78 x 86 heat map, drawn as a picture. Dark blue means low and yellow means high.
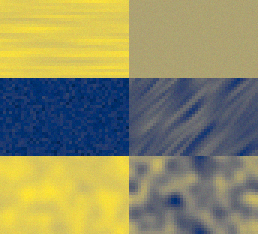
It is made of 3 by 2 panels. Panel 1,1: very high, streaked across, faint in contrast. Panel 1,2: high, flat. Panel 2,1: very low, fine-grained, faint in contrast. Panel 2,2: low, slanting up to the right. Panel 3,1: very high, blotchy, faint in contrast. Panel 3,2: middling, blotchy, strong in contrast.
